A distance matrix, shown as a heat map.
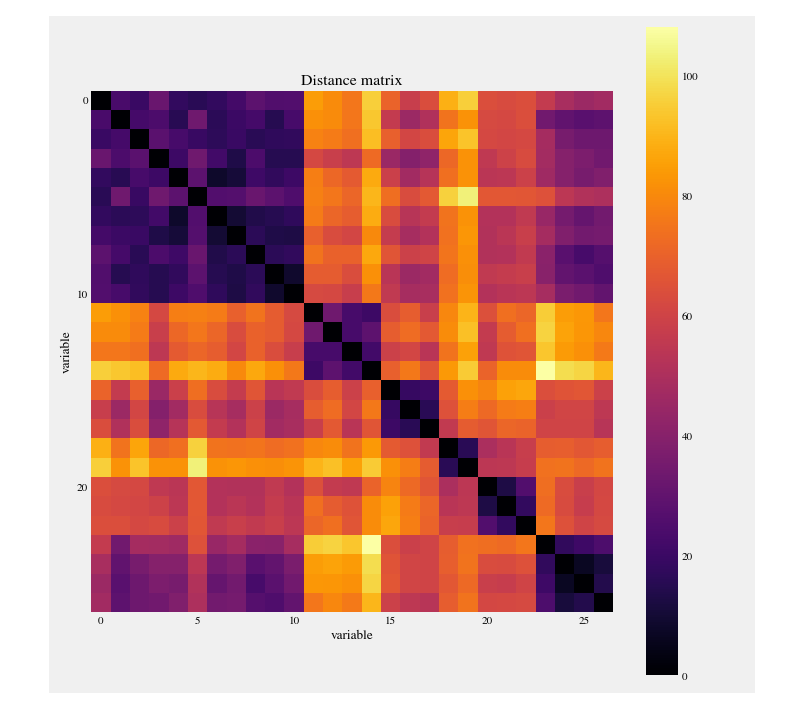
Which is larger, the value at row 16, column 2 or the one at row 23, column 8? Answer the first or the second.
the first
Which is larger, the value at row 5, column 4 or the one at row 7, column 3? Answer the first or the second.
the first
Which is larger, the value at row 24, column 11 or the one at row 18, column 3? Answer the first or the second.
the first
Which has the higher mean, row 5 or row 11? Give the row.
11
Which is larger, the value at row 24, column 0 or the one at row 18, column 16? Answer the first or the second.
the second
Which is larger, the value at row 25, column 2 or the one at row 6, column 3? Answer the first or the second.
the first
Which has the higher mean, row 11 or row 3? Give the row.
11
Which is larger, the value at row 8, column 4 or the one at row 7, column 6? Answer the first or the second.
the first
